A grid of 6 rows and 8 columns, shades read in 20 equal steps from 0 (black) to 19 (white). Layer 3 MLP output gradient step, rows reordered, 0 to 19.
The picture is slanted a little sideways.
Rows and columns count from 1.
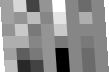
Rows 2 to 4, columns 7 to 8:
13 10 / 10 10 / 9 10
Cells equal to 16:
1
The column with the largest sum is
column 1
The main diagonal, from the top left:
12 11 9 11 0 10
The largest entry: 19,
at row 1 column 5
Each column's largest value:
14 16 14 11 19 10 13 10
